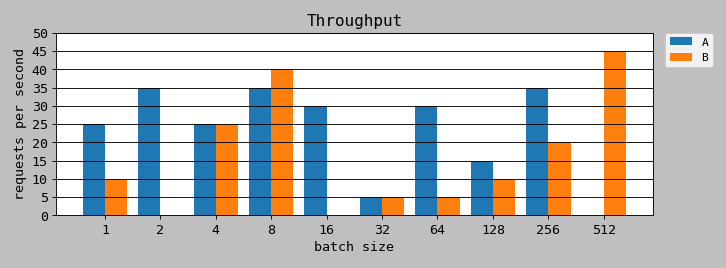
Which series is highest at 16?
A
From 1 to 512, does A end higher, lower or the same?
lower
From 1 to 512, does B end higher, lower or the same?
higher
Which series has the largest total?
A
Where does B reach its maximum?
512
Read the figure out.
Title: Throughput
x-axis: batch size, ticks 1 2 4 8 16 32 64 128 256 512
y-axis: requests per second, ticks 0 5 10 15 20 25 30 35 40 45 50
Legend: A, B
Values:
A: 25 35 25 35 30 5 30 15 35 0
B: 10 0 25 40 0 5 5 10 20 45
